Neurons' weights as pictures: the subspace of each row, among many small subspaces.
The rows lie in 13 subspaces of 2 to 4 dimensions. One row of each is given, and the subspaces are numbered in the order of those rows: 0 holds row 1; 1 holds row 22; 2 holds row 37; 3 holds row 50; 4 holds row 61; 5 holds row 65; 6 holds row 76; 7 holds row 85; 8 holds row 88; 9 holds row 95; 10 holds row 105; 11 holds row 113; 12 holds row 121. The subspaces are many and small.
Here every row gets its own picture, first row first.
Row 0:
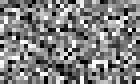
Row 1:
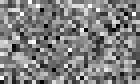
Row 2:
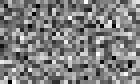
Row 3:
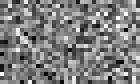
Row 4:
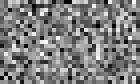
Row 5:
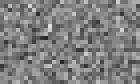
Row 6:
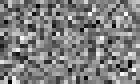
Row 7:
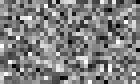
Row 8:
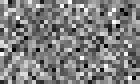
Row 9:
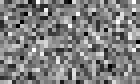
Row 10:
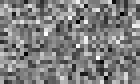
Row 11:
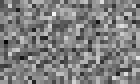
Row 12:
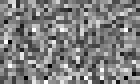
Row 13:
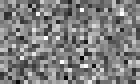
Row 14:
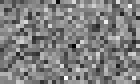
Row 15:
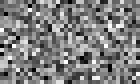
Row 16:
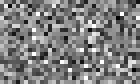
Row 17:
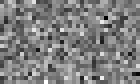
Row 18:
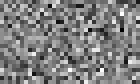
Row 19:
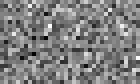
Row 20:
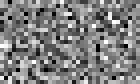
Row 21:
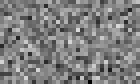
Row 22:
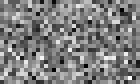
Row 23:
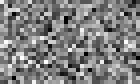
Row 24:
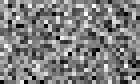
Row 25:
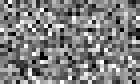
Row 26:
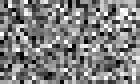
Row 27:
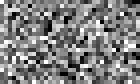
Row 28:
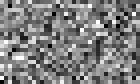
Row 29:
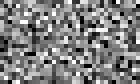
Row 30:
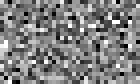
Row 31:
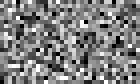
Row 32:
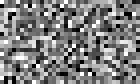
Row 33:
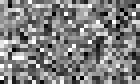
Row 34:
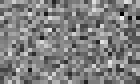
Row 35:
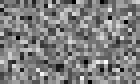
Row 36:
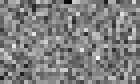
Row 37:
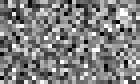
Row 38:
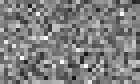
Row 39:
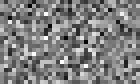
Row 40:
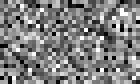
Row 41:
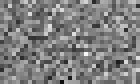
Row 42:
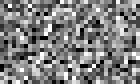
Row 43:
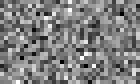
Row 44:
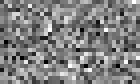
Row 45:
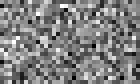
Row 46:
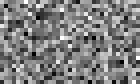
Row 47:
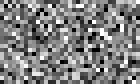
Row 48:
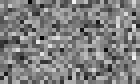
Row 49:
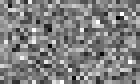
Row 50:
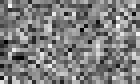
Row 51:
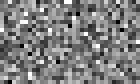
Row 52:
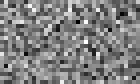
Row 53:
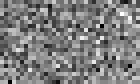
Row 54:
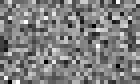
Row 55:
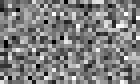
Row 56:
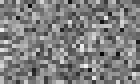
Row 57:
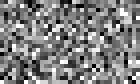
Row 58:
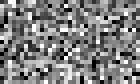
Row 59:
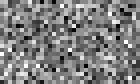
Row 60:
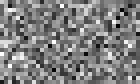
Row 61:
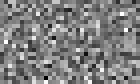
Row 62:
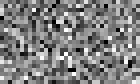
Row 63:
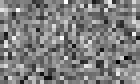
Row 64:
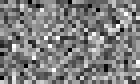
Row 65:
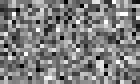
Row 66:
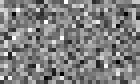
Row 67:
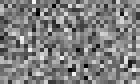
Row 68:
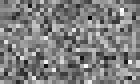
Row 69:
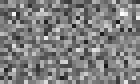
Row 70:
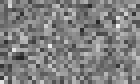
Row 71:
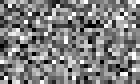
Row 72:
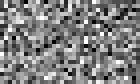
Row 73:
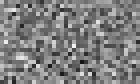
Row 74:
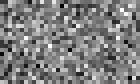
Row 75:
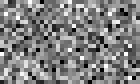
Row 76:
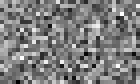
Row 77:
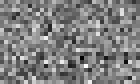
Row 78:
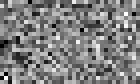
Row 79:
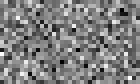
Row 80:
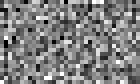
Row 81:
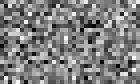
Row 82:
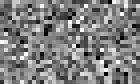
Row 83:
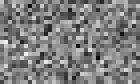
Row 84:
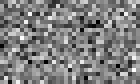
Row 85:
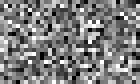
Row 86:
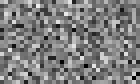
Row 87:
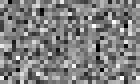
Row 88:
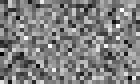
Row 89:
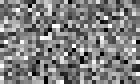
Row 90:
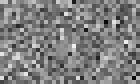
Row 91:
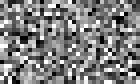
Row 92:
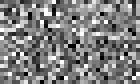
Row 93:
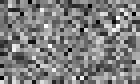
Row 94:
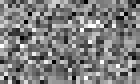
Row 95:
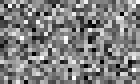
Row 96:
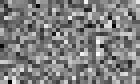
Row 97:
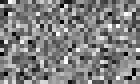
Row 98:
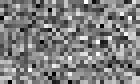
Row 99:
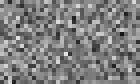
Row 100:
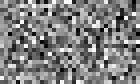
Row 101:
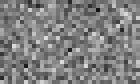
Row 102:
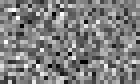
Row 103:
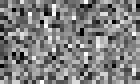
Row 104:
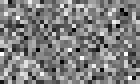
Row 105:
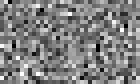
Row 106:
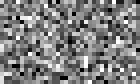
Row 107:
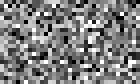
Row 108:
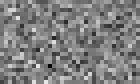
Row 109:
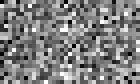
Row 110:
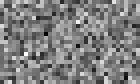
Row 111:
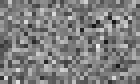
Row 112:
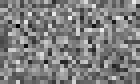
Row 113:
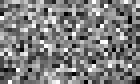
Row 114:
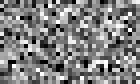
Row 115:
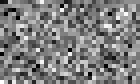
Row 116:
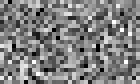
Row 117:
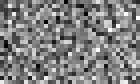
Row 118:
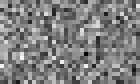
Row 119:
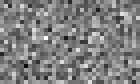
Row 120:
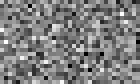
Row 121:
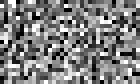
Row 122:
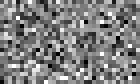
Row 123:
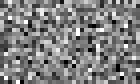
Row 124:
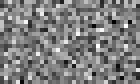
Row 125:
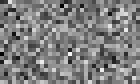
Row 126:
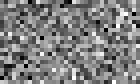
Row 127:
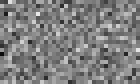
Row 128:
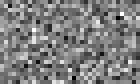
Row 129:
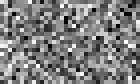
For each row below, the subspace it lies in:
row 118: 6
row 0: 12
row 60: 8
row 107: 9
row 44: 1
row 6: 11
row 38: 8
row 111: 7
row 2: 11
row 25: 10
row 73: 12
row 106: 4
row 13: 6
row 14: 6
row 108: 4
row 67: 11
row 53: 11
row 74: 1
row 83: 5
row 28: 3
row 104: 8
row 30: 7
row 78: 10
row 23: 1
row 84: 9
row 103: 6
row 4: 10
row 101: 0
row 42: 3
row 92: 6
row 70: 3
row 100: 7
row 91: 11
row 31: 4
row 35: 12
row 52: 5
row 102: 12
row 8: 8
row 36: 10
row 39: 2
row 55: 5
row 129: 1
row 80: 5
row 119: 0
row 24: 5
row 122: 4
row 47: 9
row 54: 7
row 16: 9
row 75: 8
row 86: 6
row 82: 5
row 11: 2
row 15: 4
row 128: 0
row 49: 0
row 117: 5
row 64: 0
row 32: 12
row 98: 11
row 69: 2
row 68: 1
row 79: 8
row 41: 2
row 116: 7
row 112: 7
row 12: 4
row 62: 11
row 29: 7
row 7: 4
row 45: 10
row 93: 0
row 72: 2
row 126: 7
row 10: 5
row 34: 11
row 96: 11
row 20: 7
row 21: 4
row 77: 1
